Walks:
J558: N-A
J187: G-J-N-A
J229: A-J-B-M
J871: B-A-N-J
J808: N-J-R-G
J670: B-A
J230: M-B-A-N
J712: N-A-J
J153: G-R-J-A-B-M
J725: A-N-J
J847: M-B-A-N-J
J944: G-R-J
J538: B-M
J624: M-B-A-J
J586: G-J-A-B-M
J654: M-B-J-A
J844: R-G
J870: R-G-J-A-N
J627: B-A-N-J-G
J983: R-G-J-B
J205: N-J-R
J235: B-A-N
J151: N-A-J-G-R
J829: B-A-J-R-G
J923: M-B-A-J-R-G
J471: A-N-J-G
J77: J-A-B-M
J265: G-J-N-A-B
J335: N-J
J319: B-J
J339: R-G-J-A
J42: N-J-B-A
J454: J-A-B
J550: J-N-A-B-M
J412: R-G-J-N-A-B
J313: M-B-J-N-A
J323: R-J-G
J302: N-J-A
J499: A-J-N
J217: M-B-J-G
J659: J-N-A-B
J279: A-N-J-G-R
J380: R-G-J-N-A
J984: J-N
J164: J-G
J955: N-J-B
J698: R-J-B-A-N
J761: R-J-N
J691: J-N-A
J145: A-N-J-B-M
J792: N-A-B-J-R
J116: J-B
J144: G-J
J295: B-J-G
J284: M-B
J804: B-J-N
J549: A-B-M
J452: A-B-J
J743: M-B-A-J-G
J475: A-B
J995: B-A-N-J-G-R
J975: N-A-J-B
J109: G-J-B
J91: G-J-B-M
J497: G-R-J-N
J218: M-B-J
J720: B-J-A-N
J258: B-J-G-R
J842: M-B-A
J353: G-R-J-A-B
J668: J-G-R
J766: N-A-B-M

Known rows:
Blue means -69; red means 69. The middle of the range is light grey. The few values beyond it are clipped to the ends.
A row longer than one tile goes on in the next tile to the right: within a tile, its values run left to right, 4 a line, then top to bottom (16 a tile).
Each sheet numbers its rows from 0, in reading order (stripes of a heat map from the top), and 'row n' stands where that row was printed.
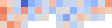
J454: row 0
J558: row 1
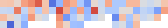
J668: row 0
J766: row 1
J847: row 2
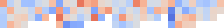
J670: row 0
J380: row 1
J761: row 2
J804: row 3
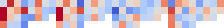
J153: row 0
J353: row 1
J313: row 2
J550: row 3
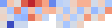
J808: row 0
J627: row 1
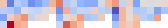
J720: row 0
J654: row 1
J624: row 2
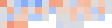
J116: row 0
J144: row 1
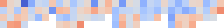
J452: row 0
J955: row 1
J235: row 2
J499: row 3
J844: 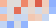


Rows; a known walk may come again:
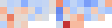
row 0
J698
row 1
J654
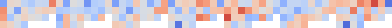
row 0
J659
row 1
J235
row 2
J691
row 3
J151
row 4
J983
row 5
J712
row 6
J668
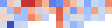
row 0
J808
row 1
J550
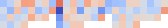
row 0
J627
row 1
J743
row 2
J871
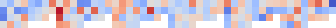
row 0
J313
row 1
J77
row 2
J549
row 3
J984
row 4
J842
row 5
J829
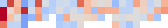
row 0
J153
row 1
J761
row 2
J187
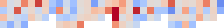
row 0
J844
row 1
J302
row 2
J586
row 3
J258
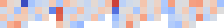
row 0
J452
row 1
J265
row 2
J295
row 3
J164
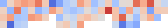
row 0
J995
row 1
J725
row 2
J497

